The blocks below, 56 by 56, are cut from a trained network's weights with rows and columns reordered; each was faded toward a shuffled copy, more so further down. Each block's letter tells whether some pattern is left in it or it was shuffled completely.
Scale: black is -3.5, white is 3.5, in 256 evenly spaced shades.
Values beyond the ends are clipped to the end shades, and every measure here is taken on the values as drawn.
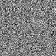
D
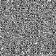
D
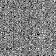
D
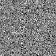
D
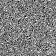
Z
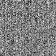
D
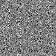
D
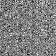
D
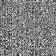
D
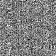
D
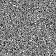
Z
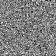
Z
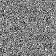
D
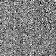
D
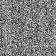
D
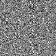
D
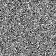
Z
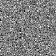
D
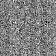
D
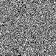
D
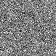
Z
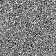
Z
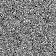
Z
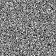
Z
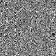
D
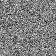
Z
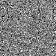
D
